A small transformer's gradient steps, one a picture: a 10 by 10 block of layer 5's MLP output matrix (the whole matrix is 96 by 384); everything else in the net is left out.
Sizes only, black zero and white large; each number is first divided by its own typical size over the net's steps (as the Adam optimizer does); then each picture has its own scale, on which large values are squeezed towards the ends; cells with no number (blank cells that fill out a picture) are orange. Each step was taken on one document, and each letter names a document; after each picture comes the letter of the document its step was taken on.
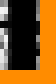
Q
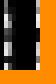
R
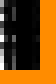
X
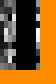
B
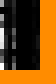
X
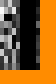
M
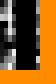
B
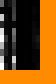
X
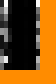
Q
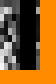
M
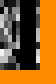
M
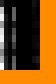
X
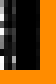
X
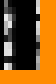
R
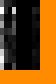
X
